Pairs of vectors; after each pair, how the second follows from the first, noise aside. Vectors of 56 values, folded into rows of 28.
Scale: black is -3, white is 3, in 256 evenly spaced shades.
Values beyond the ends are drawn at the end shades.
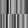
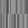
shrunk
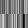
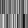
copied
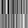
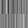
shrunk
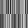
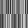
copied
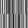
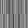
shrunk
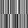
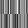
copied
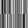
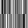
copied
